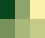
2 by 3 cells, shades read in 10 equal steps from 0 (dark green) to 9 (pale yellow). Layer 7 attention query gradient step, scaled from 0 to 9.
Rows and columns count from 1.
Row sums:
14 17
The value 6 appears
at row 2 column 2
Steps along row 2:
up up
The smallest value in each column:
0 5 7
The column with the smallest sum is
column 1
